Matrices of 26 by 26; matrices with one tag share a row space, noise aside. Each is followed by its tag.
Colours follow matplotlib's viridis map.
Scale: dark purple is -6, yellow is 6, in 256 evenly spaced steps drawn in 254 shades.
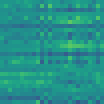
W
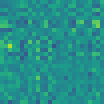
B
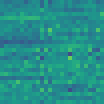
W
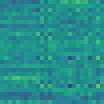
W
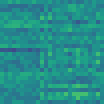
W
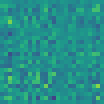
B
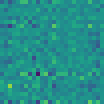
B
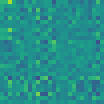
B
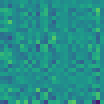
B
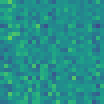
B
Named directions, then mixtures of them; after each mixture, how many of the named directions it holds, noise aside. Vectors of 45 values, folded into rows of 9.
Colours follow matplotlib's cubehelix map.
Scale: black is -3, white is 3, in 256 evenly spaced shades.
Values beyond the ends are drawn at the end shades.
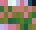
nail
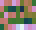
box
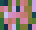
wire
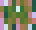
one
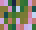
two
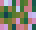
one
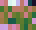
one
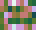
three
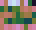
two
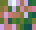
two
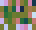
two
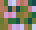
three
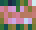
three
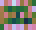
two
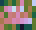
two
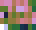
three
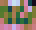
two
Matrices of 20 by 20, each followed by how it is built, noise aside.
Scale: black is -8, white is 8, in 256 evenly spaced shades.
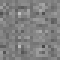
low rank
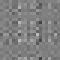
low rank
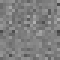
low rank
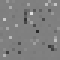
sparse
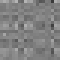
low rank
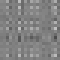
low rank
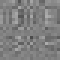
low rank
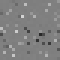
sparse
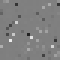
sparse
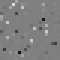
sparse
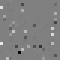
sparse
